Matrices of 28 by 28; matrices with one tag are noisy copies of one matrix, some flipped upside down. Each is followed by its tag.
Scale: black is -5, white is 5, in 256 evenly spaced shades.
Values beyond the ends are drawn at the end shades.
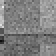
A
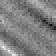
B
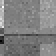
A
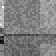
A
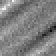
B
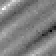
B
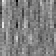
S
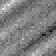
B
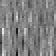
S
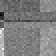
A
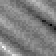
B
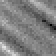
B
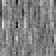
S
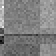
A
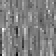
S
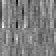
S
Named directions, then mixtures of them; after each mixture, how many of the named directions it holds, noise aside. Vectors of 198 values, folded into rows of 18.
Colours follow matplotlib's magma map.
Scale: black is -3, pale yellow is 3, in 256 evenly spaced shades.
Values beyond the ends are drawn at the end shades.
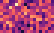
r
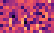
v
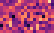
two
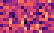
one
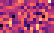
two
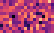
two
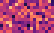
two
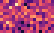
one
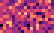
two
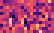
one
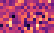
two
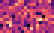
two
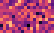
two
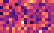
two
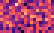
one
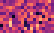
two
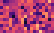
one
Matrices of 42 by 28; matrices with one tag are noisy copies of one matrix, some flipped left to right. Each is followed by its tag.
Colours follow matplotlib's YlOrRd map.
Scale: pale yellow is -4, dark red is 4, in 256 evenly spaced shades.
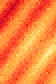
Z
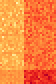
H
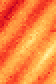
Z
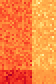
H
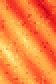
Z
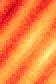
Z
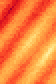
Z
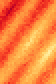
Z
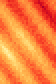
Z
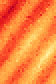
Z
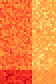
H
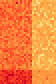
H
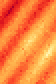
Z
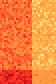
H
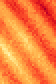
Z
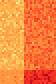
H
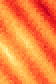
Z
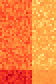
H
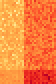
H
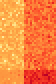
H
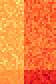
H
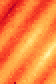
Z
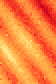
Z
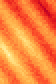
Z
